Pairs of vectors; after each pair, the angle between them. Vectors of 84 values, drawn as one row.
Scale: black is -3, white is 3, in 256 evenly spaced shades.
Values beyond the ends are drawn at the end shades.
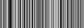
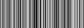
orthogonal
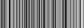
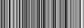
nearly parallel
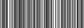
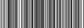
partly opposed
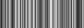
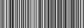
orthogonal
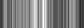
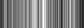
nearly parallel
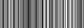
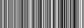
partly opposed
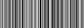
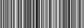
nearly opposite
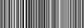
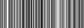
partly aligned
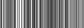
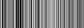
nearly opposite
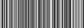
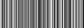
nearly parallel
